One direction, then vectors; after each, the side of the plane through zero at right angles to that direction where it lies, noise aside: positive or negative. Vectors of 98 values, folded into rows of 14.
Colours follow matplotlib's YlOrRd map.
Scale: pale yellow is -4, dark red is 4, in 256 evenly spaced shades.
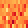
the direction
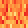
negative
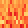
positive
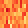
negative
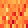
positive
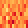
positive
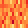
positive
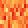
positive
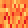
positive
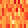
negative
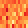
negative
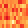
negative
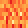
negative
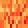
positive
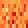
positive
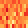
negative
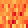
positive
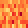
positive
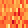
positive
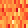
negative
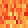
negative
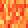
positive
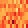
positive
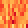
positive
